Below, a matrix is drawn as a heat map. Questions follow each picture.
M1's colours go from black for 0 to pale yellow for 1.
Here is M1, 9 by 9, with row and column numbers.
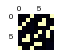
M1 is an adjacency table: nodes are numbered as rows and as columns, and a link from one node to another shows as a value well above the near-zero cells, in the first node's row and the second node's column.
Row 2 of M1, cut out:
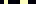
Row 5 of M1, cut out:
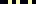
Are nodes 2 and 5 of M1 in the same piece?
yes
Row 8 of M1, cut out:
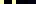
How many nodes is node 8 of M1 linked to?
2
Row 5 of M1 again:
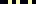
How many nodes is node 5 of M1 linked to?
3
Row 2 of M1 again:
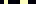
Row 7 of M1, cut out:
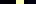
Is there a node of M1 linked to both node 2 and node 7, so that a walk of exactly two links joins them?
yes
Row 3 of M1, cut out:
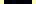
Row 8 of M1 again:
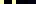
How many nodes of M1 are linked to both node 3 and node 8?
1
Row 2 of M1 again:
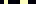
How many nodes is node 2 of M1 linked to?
3
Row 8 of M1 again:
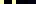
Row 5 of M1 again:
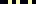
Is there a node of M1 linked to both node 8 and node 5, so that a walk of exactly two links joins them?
no
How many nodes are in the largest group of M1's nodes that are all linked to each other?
3
